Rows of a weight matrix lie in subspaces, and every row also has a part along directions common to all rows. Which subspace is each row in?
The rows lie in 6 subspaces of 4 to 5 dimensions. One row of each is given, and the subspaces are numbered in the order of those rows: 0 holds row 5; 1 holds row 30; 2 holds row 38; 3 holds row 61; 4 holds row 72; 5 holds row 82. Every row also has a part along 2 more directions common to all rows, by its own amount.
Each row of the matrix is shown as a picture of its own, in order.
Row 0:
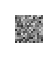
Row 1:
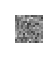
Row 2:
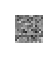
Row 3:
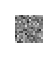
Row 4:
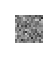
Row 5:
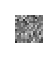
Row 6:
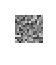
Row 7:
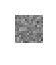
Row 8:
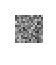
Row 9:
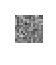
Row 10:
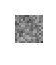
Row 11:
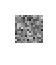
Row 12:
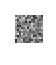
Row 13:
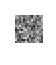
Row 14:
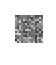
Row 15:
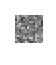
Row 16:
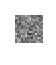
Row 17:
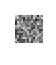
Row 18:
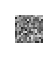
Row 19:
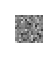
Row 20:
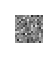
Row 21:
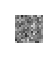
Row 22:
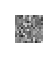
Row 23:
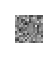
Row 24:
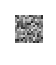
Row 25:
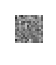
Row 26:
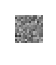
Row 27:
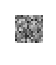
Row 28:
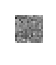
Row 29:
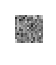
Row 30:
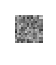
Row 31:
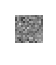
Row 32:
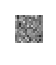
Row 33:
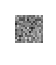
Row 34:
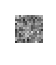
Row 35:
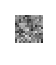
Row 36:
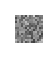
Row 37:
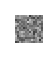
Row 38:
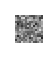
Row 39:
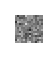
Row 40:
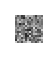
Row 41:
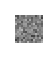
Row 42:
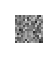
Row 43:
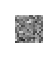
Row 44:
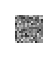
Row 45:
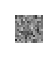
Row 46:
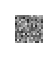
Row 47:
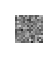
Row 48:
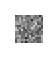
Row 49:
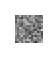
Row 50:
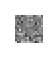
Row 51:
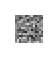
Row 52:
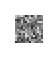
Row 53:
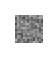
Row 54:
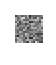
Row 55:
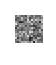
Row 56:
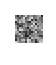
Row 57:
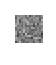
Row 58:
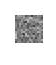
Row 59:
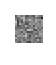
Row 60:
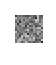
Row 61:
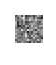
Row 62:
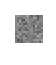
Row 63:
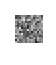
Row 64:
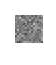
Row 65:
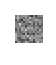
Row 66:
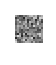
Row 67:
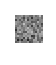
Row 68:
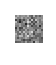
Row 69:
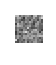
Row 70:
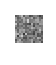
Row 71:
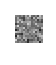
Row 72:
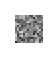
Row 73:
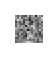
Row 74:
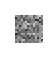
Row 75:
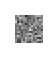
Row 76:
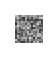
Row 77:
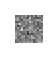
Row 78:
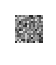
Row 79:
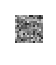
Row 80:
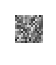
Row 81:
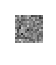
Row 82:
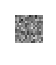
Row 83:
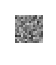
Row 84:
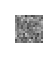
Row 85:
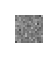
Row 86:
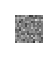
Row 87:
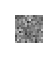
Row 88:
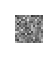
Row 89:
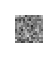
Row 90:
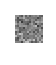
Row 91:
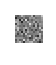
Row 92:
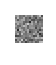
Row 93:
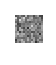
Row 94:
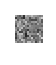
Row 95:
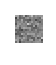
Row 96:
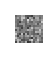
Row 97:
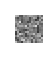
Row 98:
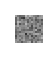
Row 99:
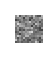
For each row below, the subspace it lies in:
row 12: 0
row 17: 2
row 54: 5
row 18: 1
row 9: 3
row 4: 1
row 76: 2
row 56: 2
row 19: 0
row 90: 4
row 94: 3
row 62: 4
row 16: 3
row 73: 3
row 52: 5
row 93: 0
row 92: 0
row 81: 1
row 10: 4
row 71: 4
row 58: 5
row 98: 3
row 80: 2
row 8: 2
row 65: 5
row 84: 5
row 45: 5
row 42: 0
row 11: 3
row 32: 5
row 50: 2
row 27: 2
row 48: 2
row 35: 4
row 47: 5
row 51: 1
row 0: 1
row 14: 1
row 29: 0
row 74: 1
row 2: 1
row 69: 1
